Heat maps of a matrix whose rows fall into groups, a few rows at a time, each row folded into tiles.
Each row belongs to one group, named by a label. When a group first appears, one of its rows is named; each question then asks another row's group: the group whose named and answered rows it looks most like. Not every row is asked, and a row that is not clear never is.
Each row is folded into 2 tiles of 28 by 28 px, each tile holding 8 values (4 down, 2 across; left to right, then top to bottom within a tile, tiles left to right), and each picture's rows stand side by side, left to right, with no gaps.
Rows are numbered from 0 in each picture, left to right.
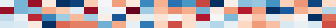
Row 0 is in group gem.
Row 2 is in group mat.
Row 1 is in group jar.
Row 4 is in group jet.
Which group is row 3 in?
gem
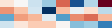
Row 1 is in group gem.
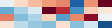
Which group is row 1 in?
gem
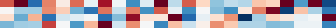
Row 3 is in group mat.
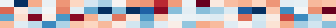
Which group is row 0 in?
gem
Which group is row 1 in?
jet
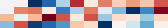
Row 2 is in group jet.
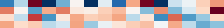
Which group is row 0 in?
gem
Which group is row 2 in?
gem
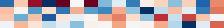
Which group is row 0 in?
gem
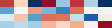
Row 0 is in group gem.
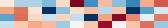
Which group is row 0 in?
jet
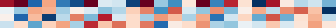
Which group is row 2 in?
jar
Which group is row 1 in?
jar
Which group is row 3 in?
gem
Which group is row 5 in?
jet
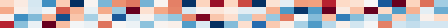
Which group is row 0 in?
mat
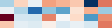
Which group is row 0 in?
mat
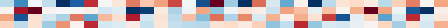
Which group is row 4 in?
jar
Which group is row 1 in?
jar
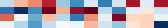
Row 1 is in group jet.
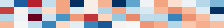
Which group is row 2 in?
jar
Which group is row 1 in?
gem
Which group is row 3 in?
jet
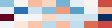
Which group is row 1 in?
jar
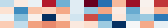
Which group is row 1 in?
gem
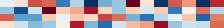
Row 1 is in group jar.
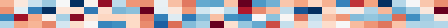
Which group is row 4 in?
mat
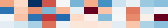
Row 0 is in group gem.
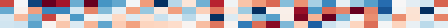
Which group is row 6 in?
jet
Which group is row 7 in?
mat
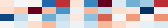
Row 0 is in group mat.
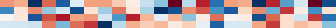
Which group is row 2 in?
jet
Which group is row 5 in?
gem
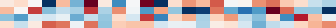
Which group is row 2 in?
gem
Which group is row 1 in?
jar
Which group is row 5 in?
jet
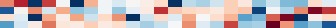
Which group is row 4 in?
mat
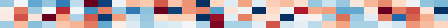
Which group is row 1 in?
gem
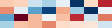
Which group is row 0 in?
jet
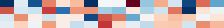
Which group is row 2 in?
mat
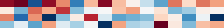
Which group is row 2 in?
mat
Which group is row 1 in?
gem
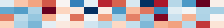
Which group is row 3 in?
jar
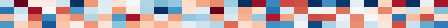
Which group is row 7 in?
gem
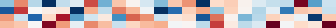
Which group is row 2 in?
jet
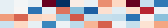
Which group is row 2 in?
mat
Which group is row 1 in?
jar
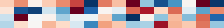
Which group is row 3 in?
gem
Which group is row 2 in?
mat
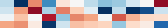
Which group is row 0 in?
jar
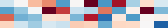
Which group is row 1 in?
gem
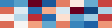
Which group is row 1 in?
mat
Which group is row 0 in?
gem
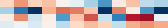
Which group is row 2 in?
jet
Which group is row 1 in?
jet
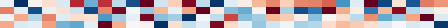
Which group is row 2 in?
gem
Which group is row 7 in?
gem
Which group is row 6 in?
gem
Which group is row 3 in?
mat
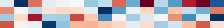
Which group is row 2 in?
jar
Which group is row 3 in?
gem
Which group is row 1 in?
jet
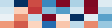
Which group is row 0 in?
jar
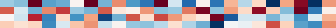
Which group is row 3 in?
jar
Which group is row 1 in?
gem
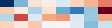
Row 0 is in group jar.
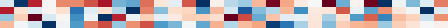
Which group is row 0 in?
gem
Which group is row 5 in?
gem
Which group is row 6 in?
gem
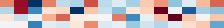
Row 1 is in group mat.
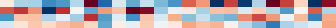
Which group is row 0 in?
jet
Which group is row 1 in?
gem
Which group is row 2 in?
jet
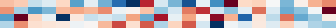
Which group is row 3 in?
jar
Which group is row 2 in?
jar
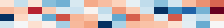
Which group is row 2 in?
jet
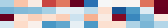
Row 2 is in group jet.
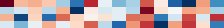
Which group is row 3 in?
jar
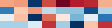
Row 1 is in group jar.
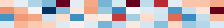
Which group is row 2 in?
mat
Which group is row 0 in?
jet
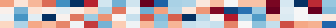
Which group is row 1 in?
jar
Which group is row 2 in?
gem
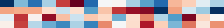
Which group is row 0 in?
jar
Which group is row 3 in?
jet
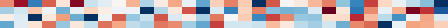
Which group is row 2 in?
mat
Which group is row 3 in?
mat
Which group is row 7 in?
jet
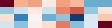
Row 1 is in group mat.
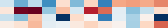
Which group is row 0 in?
jet
